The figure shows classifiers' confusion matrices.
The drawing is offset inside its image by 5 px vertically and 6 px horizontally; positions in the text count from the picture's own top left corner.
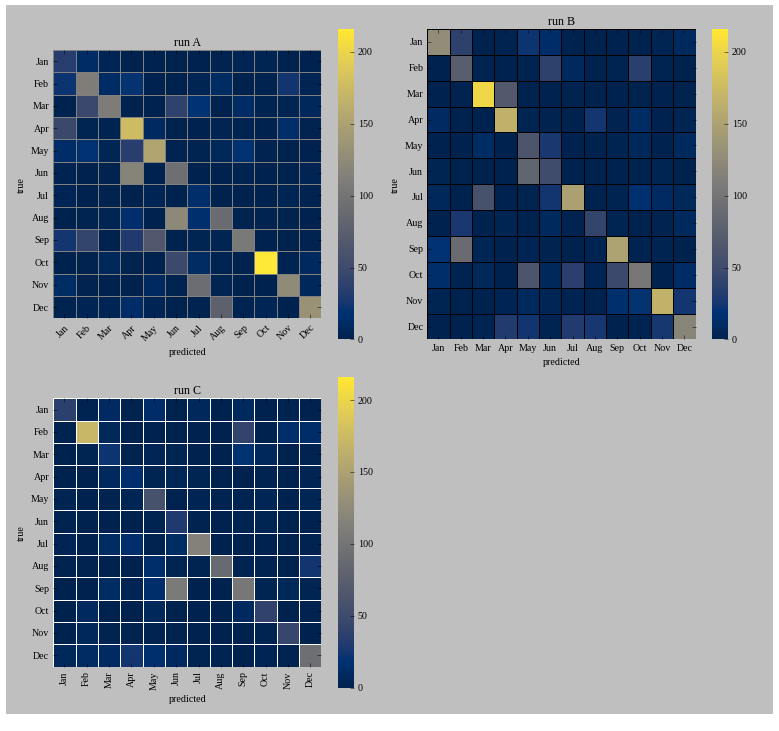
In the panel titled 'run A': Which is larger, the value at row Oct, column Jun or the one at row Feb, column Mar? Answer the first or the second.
the first
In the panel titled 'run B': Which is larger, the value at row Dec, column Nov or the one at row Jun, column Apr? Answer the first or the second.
the first
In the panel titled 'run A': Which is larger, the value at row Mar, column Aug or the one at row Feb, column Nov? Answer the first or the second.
the second
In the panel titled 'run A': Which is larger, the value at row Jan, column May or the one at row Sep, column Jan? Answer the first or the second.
the second
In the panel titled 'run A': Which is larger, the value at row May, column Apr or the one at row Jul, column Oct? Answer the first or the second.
the first
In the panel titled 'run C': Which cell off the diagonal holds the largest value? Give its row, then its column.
Sep, Jun
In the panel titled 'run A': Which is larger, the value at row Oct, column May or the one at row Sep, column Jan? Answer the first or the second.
the second
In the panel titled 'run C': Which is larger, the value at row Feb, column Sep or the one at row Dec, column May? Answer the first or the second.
the first
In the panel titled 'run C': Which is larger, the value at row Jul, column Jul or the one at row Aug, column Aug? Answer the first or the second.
the first
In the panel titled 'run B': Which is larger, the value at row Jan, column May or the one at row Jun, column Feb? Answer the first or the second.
the first
